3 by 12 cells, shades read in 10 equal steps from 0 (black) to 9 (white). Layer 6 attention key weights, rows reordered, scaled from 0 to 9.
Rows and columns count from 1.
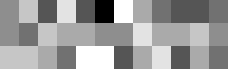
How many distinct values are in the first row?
8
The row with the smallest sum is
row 1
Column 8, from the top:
6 8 6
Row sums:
55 70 72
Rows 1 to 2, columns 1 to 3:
5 7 3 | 5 4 7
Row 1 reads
5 7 3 8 3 0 9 6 4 3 3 4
